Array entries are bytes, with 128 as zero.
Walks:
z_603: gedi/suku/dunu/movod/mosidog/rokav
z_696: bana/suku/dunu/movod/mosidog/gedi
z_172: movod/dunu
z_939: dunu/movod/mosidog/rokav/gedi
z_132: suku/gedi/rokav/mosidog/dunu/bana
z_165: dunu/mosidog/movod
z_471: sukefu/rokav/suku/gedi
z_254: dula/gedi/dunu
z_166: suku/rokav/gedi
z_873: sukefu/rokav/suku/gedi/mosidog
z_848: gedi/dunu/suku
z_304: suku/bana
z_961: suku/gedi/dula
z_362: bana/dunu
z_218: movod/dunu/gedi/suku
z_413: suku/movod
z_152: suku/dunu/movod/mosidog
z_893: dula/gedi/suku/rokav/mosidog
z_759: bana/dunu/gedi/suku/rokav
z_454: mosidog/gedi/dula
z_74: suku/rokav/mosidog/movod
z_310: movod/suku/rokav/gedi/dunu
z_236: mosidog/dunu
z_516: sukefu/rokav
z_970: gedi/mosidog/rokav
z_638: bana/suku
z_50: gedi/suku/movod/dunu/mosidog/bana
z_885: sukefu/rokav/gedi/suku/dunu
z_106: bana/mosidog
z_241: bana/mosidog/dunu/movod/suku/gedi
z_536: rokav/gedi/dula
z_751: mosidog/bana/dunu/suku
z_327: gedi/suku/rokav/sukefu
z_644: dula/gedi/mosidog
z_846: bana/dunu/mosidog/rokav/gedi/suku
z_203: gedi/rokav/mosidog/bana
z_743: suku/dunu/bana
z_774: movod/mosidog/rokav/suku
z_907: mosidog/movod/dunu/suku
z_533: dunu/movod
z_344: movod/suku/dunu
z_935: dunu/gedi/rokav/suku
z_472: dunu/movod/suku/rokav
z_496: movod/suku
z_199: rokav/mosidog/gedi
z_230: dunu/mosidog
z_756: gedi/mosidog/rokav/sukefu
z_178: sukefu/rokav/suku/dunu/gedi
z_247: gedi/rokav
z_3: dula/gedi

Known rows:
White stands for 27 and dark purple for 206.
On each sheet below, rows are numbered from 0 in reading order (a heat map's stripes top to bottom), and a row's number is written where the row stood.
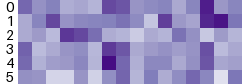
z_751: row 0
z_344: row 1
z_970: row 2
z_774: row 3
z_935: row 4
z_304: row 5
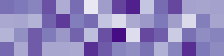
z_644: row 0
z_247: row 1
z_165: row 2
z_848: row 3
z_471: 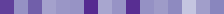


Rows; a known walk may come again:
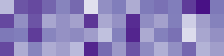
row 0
z_236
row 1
z_471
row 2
z_199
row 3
z_846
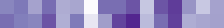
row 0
z_106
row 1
z_644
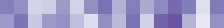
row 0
z_304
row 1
z_203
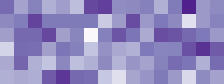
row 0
z_751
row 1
z_939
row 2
z_230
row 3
z_362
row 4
z_743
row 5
z_247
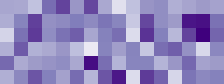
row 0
z_759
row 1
z_344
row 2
z_172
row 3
z_50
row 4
z_935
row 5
z_165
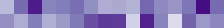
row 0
z_310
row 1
z_413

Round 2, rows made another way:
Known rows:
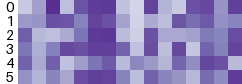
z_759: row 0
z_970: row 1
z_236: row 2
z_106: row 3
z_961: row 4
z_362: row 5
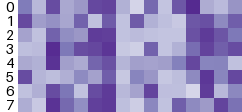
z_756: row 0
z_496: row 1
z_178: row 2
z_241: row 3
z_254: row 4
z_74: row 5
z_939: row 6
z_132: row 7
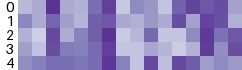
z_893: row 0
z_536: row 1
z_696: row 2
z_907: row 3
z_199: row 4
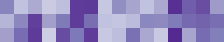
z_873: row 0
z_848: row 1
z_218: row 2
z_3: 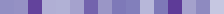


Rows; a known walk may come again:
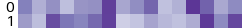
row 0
z_166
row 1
z_907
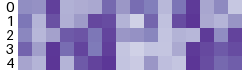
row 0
z_3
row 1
z_756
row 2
z_638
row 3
z_774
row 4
z_885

